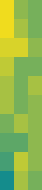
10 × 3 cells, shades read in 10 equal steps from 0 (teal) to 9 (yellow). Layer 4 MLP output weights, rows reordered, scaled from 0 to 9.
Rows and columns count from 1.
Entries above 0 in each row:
3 3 3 3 3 3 3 3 3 2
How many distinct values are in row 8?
2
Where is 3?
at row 8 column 1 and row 8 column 2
